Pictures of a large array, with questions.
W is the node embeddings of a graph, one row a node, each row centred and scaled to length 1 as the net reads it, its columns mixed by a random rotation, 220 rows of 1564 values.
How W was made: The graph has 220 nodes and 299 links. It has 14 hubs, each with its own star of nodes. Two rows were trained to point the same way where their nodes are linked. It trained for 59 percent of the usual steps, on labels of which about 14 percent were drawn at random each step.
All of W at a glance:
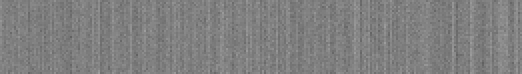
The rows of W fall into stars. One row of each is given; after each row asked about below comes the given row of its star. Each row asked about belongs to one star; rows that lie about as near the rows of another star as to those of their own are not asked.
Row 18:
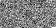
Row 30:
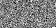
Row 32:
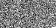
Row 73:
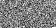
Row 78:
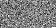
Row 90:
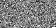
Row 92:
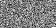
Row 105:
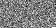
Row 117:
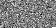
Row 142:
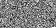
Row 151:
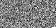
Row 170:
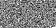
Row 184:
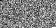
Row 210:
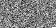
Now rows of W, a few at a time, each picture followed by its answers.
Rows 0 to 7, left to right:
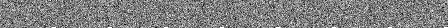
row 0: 78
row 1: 142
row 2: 78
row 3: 151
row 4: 142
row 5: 151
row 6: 73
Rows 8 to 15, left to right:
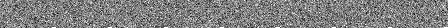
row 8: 170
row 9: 78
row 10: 78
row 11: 18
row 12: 90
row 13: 170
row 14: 142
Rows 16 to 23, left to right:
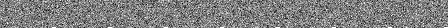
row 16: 105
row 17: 90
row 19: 18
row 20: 170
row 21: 32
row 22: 170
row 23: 92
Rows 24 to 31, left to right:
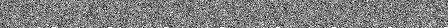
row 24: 32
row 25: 184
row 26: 142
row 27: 92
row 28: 142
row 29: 210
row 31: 92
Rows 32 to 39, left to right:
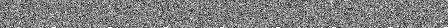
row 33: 30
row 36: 184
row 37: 92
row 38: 90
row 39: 210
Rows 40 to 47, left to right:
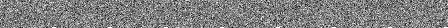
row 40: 210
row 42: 210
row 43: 30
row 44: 32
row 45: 30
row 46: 117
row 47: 184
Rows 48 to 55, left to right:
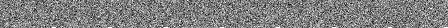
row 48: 151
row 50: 170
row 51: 142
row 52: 18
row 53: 92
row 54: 184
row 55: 210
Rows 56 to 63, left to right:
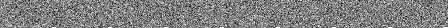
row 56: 78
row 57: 117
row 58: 105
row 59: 210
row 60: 78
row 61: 90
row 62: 210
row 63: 170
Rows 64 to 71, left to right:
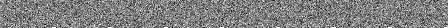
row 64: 151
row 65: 78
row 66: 210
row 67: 78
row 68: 142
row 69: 105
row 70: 30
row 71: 151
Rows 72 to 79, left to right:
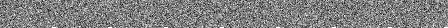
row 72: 151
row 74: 92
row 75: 32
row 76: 151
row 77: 92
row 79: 32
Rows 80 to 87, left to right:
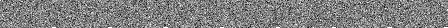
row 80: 151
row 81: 32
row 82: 142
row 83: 90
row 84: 210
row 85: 184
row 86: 117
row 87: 90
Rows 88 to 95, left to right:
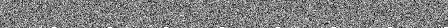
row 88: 210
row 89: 32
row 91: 92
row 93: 105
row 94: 92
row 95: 210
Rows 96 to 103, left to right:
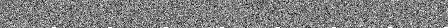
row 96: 151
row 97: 90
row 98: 210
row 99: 18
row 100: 105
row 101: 73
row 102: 151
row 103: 170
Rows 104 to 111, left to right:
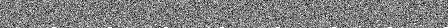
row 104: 32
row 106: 78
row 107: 30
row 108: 142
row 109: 117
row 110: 73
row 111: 105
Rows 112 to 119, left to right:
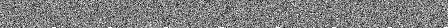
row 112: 142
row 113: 142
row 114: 142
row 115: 92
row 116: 151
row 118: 117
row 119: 170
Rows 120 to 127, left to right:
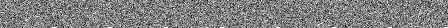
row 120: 142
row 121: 73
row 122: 32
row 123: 32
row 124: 73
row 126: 30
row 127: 105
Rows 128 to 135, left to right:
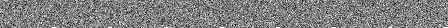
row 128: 78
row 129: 18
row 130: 32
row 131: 117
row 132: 151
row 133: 30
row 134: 170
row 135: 117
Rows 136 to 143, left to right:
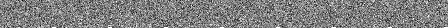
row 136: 142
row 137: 105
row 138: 92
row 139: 73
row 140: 142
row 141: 90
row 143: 73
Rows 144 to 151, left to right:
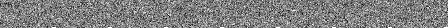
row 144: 92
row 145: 32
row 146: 170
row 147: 142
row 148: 142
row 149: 32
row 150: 92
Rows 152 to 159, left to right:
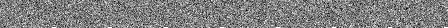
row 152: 105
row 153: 73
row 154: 78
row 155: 117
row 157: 117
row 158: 210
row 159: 90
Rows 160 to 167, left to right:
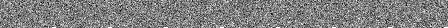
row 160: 73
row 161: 210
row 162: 170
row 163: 151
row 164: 78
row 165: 210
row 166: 184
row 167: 170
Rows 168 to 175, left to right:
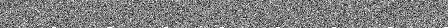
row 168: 151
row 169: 142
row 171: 210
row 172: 78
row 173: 105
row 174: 92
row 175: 18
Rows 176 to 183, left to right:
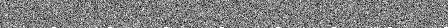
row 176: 73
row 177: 105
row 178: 151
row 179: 92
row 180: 32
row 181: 170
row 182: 105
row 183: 151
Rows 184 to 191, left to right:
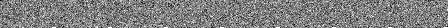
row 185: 117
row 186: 30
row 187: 184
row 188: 32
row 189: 78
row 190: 92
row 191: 90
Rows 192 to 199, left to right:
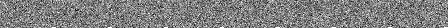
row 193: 170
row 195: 210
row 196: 30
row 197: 30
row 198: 210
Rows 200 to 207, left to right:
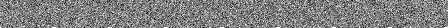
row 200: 73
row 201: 184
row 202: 184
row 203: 73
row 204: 90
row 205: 73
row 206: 90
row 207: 18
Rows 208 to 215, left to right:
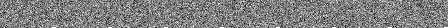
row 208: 32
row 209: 184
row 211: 151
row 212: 151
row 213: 90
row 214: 30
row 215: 30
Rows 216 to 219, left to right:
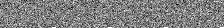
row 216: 117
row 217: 30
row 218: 184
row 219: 92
